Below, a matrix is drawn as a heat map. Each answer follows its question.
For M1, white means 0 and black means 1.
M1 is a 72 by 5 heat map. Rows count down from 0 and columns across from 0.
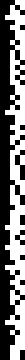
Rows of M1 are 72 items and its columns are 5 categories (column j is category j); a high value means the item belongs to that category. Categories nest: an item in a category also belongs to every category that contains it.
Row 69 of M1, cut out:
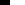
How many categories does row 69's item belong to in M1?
2
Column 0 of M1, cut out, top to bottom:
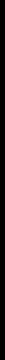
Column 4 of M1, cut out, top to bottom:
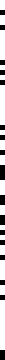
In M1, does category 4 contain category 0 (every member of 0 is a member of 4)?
no
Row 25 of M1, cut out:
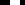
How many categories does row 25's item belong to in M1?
3
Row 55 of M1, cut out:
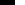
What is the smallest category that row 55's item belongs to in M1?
2
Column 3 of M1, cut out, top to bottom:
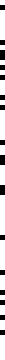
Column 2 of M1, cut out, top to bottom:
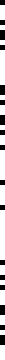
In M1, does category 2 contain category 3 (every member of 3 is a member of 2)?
no
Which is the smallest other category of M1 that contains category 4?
1
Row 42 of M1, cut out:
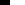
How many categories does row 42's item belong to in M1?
2
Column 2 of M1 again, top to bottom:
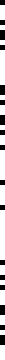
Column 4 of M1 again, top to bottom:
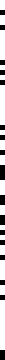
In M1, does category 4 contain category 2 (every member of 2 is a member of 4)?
no
